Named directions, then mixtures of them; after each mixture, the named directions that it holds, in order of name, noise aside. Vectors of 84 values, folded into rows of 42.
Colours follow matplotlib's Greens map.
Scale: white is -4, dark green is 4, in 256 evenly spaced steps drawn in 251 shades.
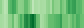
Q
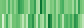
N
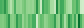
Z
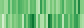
N, Q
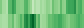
Q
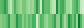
Z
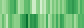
N, Q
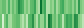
N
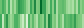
N, Q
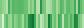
N, Q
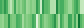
Z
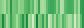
N, Z
